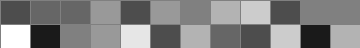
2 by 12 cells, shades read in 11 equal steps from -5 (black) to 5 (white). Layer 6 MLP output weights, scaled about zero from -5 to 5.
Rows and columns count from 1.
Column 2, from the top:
-1 -4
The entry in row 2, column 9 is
-2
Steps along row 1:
up same up down up down up up down up same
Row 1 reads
-2 -1 -1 1 -2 1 0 2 3 -2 0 0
